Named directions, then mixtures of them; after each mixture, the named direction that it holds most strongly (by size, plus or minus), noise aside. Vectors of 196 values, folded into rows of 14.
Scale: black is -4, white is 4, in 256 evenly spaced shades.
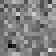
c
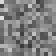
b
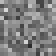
b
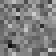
c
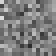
b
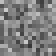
b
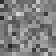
b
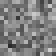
c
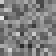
b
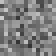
b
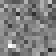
c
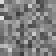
b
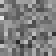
b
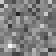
c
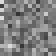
b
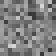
c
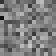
b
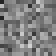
b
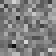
c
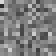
b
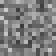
b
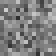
c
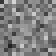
c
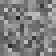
c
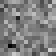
c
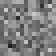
c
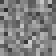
b
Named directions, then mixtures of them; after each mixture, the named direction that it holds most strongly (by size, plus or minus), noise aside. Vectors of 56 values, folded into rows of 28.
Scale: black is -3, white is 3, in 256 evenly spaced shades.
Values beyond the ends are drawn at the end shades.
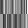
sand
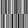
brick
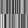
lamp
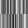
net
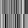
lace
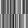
net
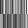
sand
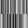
net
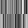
lace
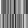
net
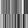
lace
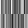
brick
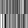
lamp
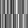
brick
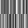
net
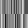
lace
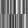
net
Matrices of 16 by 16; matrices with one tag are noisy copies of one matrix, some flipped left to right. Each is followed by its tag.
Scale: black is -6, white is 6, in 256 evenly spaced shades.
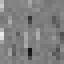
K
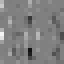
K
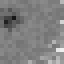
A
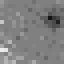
A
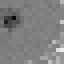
A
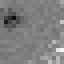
A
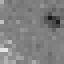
A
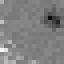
A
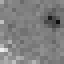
A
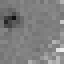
A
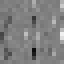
K
